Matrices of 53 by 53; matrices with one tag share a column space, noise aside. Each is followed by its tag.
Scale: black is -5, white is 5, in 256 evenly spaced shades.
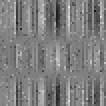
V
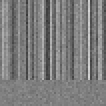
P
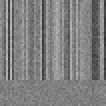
P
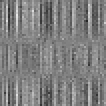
V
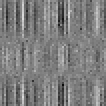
V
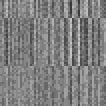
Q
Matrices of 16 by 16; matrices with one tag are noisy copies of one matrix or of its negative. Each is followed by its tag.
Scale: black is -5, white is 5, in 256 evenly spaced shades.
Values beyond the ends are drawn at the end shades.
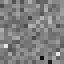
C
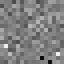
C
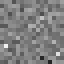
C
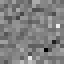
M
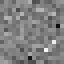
M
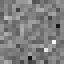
M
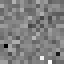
C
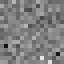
C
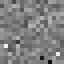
C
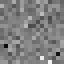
C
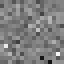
C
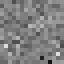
C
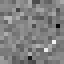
M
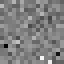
C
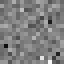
C
